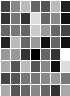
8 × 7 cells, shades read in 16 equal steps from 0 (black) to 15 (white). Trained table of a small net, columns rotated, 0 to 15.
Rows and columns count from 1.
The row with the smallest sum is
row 4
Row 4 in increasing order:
1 1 2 6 6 9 11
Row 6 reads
10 5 11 5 8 1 13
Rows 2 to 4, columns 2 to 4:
7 3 13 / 7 6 12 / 11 6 9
